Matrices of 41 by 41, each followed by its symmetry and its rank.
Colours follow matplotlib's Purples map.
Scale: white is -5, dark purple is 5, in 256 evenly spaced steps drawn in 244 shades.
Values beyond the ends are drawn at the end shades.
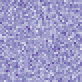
neither, full rank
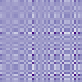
symmetric, rank one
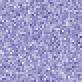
neither, full rank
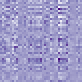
neither, rank three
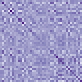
symmetric, rank five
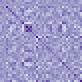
symmetric, rank five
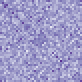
symmetric, full rank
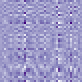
neither, rank three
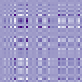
symmetric, rank one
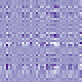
neither, rank two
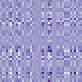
neither, rank two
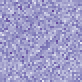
symmetric, full rank
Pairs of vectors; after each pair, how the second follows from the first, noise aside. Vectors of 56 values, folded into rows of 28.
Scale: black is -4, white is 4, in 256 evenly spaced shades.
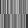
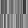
wrapped around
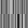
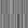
shrunk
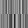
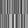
negated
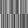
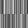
wrapped around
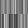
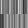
wrapped around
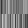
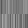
shrunk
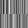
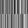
wrapped around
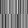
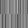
shrunk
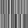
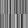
negated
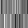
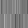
shrunk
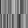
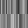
wrapped around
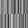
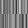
wrapped around
